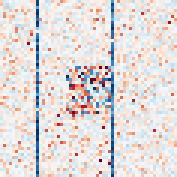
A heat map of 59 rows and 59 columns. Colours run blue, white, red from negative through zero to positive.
Odd patch: rougher, in the centre. Average level on the scale: 50%. Roughest part: centre. Slope: none. Odd lines: columns 13 and 38.
